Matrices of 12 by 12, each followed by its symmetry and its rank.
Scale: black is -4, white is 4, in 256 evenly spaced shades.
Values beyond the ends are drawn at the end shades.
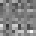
neither, rank two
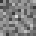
symmetric, full rank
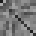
symmetric, full rank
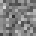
neither, full rank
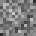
symmetric, full rank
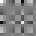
symmetric, rank one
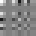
symmetric, rank one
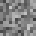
neither, full rank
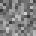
neither, full rank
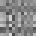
neither, rank two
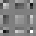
symmetric, rank one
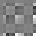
symmetric, rank one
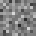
symmetric, full rank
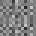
neither, rank two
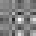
symmetric, rank one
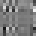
neither, rank two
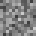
neither, full rank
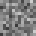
neither, full rank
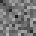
symmetric, full rank
